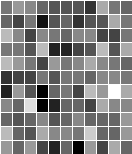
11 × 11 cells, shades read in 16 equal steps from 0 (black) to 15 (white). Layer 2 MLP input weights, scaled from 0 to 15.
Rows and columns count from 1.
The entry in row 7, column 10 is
15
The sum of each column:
81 73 73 59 56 66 60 79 81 86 85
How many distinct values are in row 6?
6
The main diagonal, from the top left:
7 4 4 11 9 7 4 4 6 6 6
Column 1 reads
7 6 11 7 11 3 2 8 6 11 9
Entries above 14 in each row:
0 0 0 0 0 0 1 0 0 0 0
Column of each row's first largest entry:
9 10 1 4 1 9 10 3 11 8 10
